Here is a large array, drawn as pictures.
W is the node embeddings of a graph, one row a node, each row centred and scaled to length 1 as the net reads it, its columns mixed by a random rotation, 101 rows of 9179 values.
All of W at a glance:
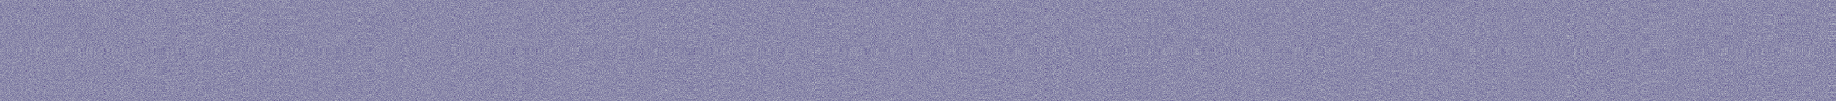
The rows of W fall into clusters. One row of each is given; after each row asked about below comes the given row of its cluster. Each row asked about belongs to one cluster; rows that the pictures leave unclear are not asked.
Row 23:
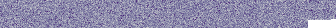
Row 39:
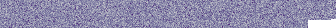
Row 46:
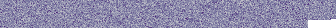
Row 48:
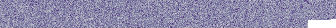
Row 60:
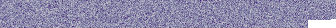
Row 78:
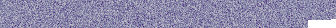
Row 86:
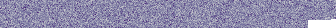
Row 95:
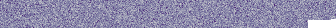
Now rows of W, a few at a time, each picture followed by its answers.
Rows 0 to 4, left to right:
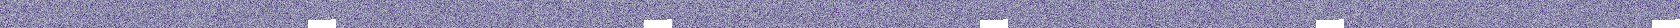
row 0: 86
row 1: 48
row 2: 60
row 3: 78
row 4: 86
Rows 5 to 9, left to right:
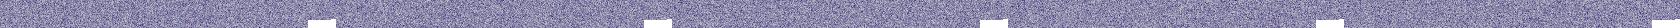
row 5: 78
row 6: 86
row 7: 95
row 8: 46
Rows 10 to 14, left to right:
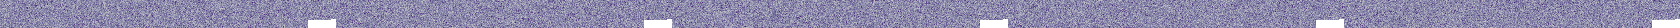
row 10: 39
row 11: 46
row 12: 60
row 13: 86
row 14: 23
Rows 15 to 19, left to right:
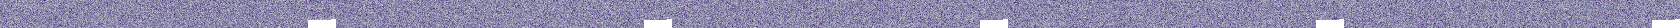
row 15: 23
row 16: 95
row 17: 78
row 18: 95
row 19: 39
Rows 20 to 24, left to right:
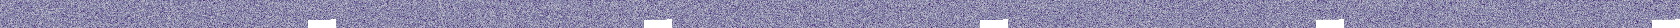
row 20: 60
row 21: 39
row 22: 78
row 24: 23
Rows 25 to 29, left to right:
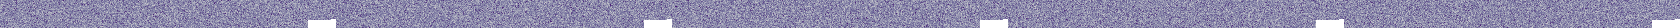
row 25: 46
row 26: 95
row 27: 46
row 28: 48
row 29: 78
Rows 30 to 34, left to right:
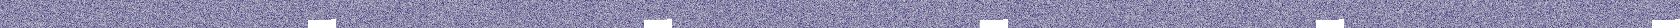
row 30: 95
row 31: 23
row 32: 48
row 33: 95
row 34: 60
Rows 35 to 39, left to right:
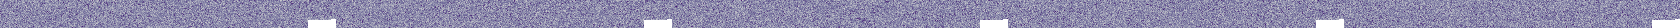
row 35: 23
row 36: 23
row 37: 46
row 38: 23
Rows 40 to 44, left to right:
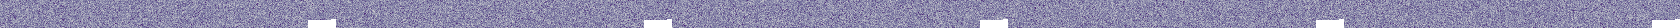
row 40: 78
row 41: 46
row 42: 86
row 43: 39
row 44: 78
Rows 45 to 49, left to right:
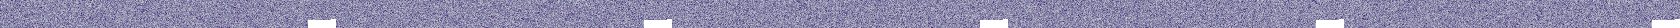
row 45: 95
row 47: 78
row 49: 48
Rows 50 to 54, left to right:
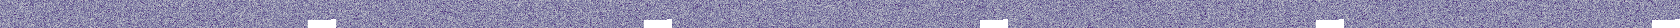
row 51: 48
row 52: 86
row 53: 48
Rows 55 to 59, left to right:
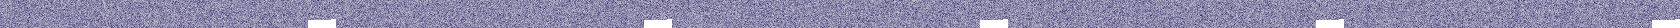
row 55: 39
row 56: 86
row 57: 46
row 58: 48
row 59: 86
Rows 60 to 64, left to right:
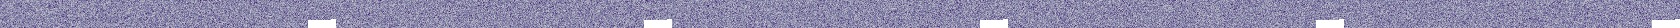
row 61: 23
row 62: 39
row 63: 86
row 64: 46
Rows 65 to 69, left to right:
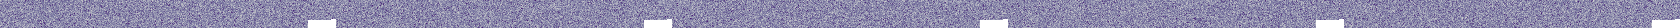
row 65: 48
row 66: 39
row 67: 48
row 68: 46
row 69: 48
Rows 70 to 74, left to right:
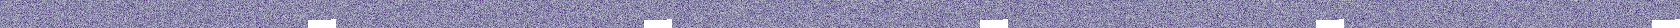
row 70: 78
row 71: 78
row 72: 46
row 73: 95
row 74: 48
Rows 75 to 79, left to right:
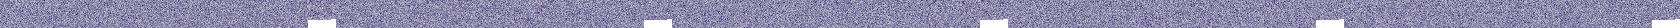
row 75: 23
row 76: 46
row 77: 23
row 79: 86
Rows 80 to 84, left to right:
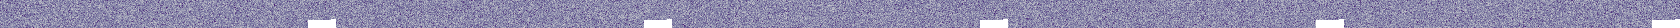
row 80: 95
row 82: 86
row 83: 48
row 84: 46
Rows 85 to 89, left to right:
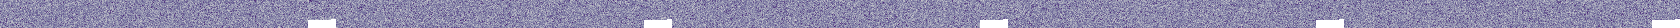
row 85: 23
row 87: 48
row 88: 86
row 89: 46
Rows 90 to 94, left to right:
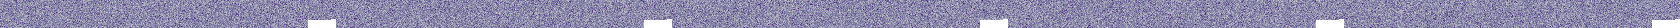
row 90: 46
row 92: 23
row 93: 48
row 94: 60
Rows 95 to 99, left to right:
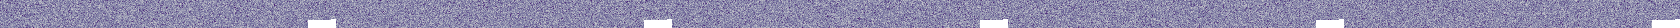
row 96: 23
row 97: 46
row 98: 78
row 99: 48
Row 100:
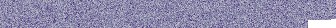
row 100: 39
